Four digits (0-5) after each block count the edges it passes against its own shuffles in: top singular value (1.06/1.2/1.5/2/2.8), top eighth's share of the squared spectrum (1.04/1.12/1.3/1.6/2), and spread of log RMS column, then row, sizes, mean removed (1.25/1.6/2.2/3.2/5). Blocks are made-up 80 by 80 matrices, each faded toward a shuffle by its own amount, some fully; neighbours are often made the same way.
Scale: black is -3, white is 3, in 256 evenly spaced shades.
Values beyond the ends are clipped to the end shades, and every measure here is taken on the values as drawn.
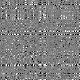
4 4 3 3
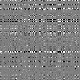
5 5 3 4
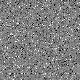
2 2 0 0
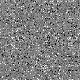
3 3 1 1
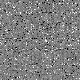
3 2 0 1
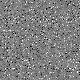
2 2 0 1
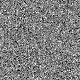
0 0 0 0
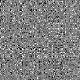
4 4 2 3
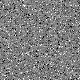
1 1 0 1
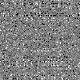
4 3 1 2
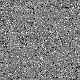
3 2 0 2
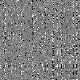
4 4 3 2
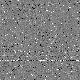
3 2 0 1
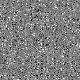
3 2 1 1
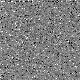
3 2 0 1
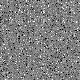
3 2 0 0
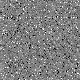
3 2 0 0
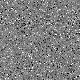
2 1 0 1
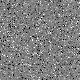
2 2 0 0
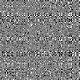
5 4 3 3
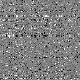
4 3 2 2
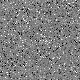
0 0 0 0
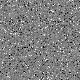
1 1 0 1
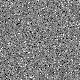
0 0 0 0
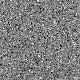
0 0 0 0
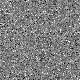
0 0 0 0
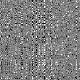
4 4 3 2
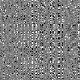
4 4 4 2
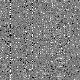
3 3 2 1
